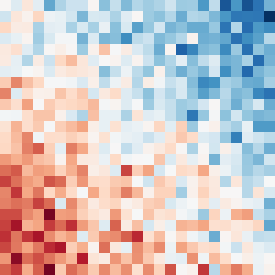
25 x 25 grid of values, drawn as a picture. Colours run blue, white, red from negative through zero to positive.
The halves do not mirror each other. The field climbs toward the bottom left. There are no regular stripes. No single row or column stands out from its neighbours. The grain is fine, like static.
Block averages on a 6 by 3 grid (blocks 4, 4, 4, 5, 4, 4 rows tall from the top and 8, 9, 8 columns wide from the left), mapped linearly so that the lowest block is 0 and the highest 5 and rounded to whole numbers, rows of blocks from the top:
210
320
321
432
533
543
